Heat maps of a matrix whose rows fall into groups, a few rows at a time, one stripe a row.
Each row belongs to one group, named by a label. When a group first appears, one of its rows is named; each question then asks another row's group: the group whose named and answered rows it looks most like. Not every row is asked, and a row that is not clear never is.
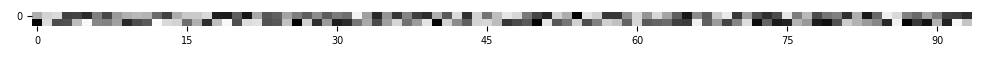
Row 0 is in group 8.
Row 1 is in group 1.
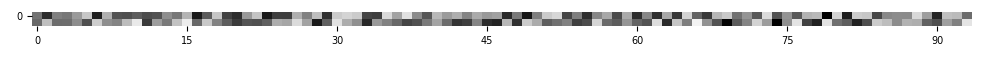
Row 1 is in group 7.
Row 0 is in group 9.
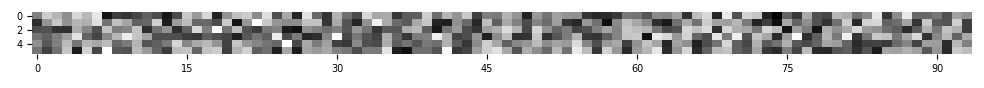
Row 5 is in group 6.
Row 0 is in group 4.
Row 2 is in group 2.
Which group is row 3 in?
7
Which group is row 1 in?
4
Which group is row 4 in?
6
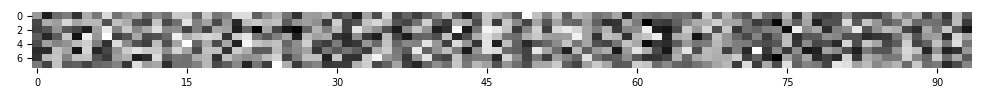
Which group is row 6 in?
4
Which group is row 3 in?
6
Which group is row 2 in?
2
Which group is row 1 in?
4
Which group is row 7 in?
8
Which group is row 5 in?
6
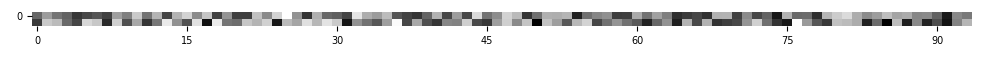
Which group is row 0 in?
8
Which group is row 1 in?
1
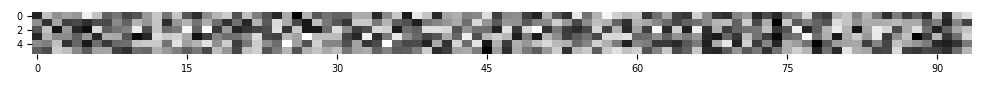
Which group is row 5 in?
1
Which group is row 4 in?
8
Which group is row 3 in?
1
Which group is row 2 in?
7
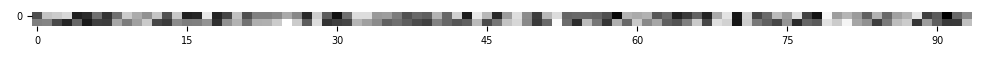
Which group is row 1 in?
8
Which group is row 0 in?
8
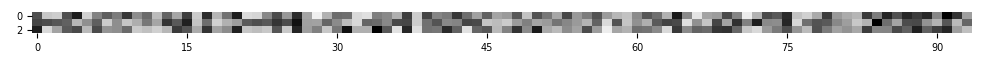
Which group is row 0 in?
1
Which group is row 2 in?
1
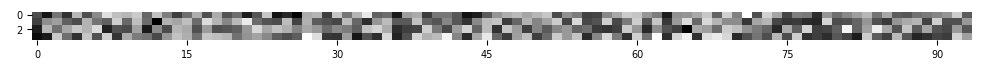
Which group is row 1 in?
6
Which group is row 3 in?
6
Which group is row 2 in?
4
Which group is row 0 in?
2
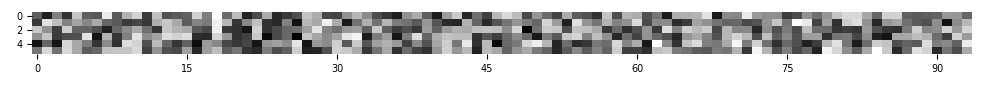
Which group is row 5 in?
7
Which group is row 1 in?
1
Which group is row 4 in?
7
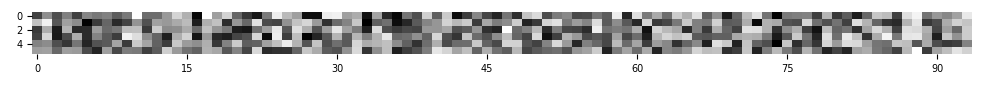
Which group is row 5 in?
9
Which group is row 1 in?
9
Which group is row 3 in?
7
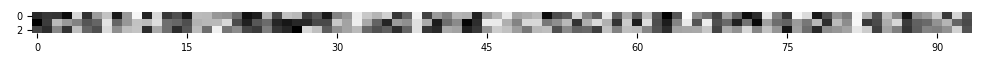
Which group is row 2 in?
2
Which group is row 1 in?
2
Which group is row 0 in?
2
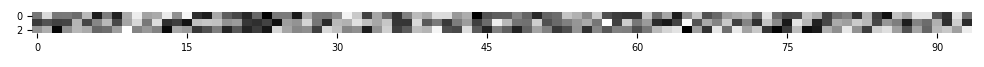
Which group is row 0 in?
9
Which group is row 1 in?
2
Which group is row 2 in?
7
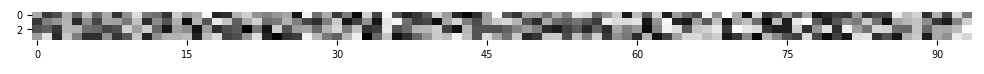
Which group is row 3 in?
9
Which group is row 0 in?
6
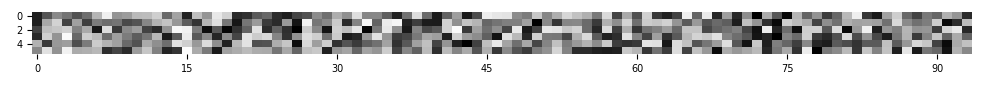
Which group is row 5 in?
4
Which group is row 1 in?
1
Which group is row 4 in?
6
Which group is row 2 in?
9
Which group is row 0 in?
2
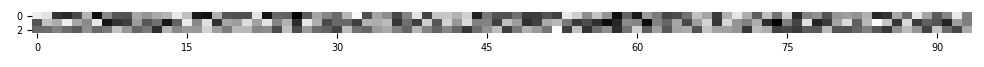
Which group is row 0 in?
9
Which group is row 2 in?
6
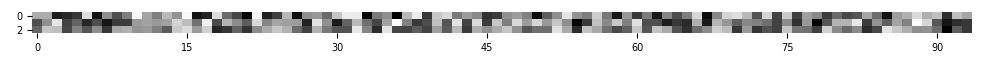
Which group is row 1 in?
8
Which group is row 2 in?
8
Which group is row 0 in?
9
